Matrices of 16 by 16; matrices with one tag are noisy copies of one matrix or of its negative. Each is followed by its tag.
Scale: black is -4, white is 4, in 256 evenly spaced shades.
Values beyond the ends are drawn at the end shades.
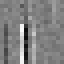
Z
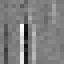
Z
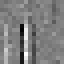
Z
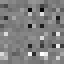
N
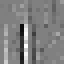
Z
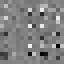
N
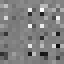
N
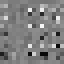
N
